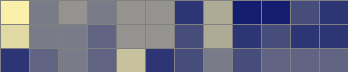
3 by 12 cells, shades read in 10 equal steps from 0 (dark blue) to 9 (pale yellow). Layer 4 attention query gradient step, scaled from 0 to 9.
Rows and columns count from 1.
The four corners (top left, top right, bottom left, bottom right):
9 1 1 3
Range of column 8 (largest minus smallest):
2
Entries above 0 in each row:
10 12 12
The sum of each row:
42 42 36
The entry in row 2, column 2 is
4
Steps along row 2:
down same down up same down up down up down same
